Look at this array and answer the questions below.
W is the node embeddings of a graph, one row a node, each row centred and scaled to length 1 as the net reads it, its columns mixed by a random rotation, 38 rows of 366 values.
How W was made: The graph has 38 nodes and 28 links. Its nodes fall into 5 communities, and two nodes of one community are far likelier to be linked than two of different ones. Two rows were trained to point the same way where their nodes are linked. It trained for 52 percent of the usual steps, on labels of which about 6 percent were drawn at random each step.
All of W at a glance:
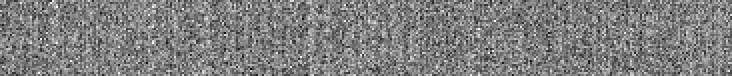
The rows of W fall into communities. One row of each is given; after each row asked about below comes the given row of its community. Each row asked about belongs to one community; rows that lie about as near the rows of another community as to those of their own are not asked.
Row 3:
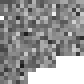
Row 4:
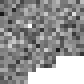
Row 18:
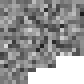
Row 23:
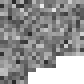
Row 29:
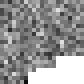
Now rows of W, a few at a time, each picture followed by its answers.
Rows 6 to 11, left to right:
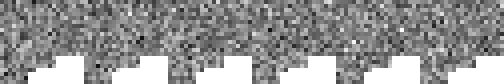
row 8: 29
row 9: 29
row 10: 3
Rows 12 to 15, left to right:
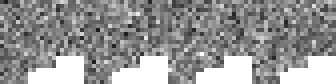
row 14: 4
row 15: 29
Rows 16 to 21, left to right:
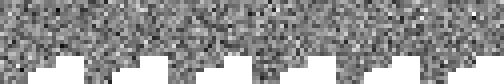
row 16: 18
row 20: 3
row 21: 3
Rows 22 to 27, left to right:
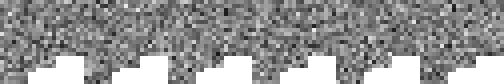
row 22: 18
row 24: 18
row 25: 18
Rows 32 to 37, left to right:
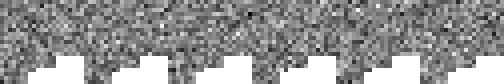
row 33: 3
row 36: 23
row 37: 4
